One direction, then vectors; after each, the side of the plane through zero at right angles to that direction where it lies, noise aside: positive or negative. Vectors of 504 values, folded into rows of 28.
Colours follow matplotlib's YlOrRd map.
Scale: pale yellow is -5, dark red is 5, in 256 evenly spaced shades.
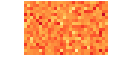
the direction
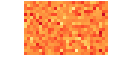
positive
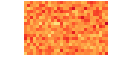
negative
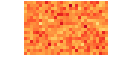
negative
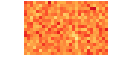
positive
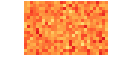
positive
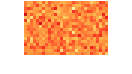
positive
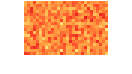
positive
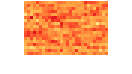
negative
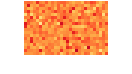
negative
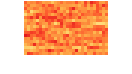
negative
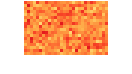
negative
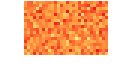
positive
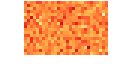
negative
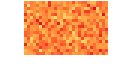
positive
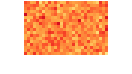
positive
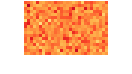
negative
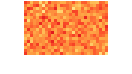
positive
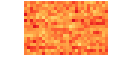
positive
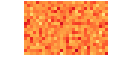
negative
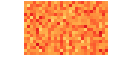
positive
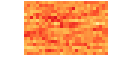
negative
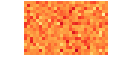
negative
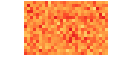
negative
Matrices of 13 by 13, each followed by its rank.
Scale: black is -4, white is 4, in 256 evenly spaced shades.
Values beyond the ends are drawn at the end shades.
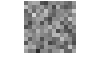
full rank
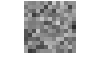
full rank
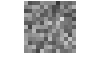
full rank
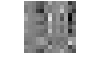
two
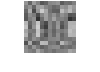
two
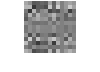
two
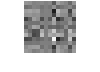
two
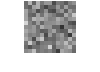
full rank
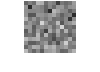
full rank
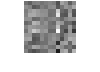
two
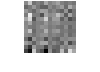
two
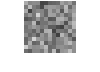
full rank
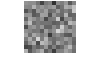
full rank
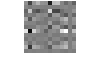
two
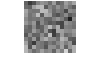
full rank
